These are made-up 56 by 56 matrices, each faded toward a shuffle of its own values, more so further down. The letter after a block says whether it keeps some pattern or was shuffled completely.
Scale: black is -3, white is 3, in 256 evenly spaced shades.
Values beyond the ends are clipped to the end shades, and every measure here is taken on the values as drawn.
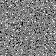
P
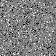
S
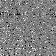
P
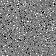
S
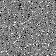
S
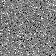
S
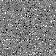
P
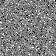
S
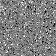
S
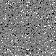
P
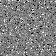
S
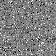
P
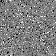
P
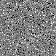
P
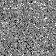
P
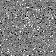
P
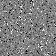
S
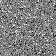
S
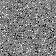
P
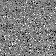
S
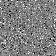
P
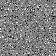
P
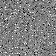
P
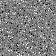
S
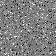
S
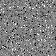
S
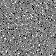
P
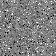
S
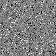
P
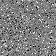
S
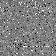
P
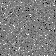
S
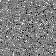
P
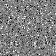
P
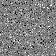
S
